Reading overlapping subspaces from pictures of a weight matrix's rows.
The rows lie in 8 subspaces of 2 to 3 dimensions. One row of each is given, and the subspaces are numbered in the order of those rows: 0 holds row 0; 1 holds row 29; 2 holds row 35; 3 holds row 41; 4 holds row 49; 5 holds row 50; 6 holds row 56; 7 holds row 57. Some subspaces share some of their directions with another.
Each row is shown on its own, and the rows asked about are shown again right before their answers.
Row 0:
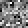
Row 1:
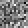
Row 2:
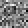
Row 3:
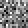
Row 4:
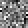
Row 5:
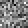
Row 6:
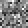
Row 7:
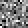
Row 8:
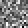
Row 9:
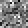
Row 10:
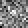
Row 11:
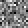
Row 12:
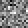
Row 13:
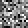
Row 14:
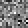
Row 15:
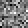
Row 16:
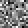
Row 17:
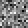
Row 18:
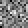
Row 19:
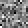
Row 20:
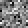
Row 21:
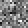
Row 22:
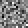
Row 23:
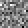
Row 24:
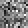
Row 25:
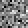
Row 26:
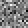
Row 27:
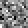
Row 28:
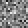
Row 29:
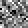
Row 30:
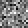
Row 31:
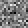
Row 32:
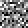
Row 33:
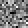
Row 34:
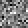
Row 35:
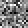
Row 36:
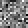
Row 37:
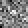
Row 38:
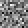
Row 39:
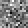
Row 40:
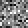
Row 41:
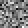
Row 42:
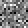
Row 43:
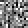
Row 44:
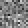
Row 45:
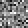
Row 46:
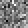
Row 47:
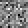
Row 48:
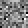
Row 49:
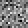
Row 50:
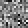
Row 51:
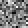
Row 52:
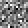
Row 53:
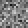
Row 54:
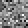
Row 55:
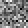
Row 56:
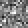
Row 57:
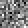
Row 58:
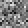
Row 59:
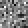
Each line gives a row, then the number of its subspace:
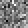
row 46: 7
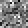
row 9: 0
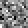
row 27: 1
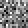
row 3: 7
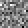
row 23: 3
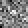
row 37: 1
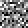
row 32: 3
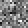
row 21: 0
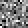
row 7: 6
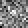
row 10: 1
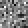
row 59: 7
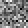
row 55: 6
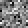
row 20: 0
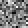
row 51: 3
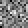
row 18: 1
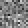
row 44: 5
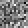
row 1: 7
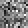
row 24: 7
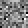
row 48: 2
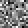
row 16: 3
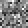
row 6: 0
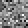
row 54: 6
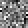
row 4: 2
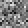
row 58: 0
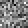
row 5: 7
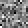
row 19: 6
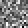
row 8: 0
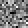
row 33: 3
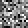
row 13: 6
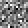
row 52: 4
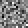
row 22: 0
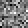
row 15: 2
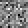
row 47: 4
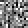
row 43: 4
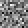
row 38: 3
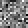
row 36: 2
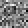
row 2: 7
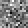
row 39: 5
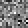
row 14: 5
